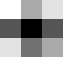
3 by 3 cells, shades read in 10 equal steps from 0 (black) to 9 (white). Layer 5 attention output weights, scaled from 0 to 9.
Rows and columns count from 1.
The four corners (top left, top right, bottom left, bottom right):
9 8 8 6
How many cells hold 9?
1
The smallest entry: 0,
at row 2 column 2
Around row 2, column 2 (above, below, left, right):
6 4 3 3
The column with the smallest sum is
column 2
